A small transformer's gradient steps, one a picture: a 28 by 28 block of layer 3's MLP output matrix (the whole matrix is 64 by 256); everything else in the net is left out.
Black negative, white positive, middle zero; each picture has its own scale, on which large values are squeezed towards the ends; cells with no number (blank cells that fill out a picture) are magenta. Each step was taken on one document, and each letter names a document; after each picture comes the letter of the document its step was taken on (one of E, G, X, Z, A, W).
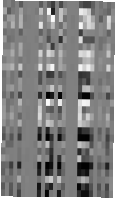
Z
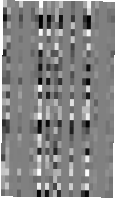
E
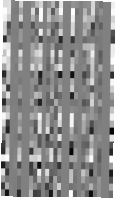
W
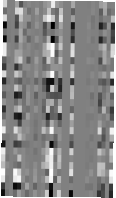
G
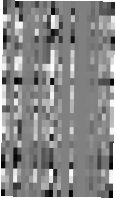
G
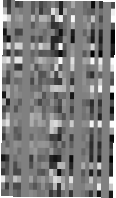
W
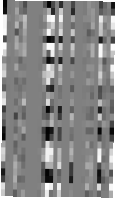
G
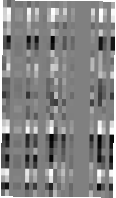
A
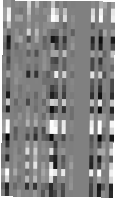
A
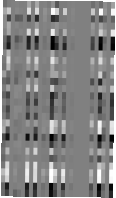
A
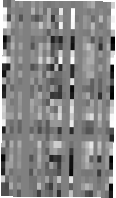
W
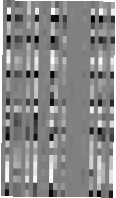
A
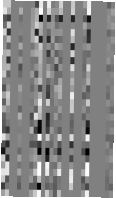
E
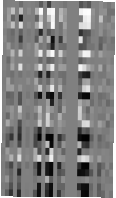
Z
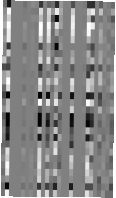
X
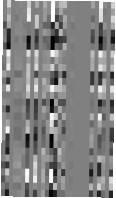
A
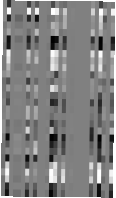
A
